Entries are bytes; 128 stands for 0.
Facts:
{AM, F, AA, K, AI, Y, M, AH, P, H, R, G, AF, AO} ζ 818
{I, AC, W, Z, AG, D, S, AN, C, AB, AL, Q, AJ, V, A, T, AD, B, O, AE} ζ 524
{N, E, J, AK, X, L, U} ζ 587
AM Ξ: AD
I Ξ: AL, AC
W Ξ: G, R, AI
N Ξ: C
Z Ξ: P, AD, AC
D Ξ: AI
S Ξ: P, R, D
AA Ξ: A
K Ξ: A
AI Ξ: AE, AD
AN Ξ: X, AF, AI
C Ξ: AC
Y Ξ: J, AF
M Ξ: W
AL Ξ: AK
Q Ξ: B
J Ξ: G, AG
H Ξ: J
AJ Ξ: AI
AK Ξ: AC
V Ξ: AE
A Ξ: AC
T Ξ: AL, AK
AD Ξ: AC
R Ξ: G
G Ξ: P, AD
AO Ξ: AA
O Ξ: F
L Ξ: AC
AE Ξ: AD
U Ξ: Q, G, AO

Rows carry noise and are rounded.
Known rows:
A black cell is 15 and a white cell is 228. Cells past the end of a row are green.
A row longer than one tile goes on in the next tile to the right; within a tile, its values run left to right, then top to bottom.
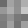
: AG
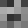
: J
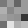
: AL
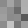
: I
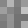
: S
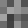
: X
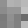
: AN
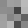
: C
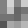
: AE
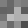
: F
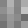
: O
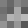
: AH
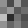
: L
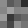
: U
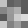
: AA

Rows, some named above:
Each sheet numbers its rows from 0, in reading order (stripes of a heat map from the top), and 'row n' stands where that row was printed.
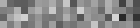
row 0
AO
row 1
AG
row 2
Q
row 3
I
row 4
AK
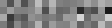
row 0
N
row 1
Z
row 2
AM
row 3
AI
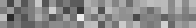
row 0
L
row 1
Q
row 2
G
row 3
A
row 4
T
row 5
D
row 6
V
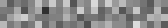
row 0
K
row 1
AD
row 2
Q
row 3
AE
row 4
W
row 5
AF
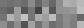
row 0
P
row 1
M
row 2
AN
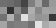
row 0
R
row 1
AL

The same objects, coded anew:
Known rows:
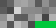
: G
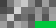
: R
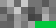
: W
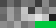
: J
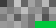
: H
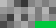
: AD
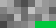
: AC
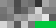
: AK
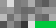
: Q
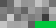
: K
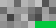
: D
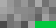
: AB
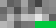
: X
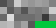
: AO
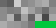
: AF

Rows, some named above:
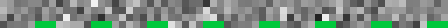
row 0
V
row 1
AA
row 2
R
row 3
AK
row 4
V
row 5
AL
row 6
AE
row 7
B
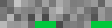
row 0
M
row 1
V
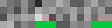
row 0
N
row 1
Z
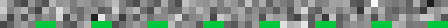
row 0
AE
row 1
AL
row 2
AE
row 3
P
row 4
S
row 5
AI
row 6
A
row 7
U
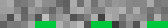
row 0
I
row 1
AM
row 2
AG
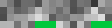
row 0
L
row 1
AK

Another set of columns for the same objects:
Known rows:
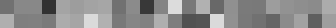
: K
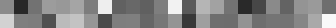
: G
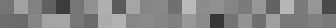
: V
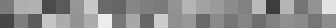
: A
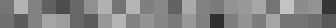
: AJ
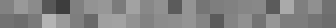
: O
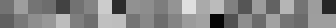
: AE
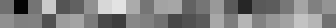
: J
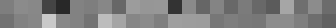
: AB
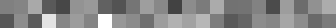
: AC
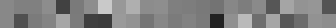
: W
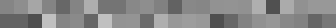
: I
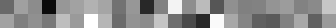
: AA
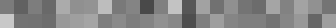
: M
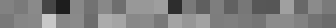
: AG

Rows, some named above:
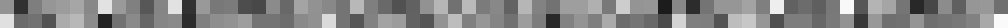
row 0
R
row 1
D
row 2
G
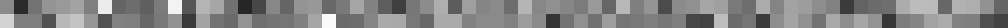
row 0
G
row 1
V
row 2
AL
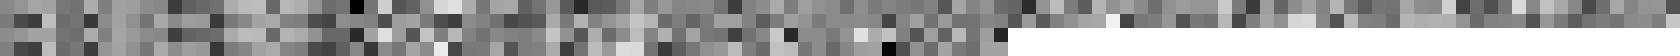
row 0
AL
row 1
J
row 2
S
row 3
L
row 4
AM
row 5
AL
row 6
AK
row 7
AE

